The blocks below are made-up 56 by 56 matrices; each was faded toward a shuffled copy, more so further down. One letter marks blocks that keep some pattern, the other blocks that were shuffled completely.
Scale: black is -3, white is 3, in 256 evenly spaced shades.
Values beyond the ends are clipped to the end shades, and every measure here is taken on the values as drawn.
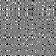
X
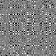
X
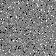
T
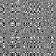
X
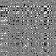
X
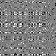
X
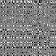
X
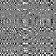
X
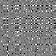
X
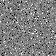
T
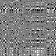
X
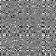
X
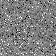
T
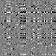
X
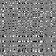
X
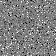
T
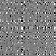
X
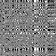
X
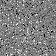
T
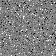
T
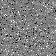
T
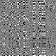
X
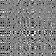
X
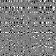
X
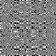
X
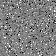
T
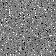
T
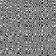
X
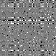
X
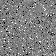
T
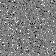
T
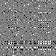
X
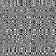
X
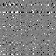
X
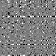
X
